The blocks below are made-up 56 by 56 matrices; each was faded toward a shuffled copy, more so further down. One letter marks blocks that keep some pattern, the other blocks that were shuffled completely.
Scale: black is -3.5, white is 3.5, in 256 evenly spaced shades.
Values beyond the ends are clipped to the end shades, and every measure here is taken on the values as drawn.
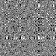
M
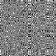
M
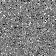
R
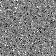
R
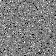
R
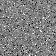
R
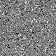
R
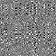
M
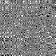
M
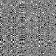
M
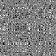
M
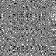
M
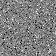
R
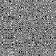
M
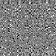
M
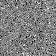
R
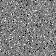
R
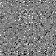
M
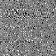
M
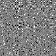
M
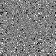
M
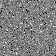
R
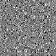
M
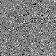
M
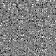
M
